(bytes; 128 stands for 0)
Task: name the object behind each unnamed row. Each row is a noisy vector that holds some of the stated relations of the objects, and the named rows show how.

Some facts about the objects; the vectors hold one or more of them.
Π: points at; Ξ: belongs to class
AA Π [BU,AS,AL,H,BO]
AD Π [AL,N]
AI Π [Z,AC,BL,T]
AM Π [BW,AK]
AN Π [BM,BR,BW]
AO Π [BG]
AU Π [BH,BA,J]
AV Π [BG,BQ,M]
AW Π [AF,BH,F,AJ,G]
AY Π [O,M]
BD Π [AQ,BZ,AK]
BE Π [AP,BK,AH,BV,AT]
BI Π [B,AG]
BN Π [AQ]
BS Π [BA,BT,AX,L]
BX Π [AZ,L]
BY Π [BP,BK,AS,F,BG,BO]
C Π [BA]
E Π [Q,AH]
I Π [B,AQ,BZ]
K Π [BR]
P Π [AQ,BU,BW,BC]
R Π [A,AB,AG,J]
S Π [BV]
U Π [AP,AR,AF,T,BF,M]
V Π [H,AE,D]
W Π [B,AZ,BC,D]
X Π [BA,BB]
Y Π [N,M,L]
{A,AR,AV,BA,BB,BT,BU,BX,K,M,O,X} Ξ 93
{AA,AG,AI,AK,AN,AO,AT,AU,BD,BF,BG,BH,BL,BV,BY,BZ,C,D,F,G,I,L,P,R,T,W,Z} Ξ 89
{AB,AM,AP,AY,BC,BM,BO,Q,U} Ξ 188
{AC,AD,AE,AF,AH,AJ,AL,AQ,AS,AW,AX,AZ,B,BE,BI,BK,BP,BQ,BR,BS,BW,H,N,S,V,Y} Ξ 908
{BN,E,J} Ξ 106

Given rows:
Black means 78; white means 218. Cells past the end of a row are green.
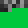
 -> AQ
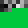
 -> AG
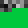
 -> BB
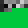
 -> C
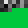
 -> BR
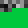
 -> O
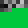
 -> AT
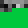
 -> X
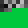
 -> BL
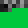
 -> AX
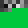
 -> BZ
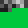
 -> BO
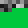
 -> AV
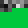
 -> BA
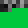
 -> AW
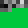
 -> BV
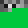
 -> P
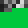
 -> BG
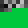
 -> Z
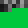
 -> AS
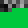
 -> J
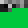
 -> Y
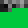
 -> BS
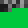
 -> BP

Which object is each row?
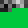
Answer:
BC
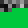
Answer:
E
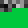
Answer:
A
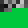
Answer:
F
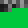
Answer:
AL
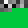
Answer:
AN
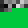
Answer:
AU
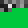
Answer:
BN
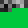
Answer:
BM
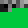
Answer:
BI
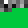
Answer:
K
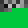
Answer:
AK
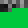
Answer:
N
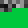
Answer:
AR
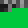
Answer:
H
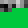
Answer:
BX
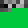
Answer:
AI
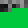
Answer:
AD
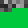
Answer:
BU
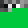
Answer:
I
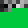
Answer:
R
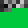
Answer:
BH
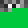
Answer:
BD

